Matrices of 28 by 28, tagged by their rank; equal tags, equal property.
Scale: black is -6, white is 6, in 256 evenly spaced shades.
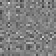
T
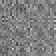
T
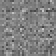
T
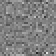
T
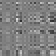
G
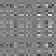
G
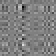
G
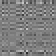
G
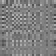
G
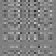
G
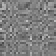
T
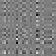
G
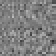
T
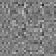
T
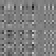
G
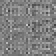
T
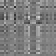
G
